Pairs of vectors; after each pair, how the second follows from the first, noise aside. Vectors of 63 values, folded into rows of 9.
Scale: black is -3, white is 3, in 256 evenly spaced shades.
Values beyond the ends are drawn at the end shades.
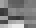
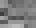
shrunk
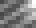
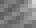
shrunk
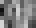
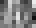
reversed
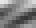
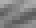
shrunk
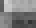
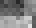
reversed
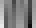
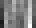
negated
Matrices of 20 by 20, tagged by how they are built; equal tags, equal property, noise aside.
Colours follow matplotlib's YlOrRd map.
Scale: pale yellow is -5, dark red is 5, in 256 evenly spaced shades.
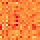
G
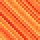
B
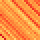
B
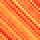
B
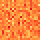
G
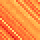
B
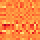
G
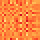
G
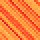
B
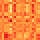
G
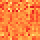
G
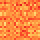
G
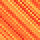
B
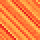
B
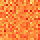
G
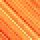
B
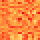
G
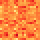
G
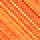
B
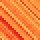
B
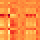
G
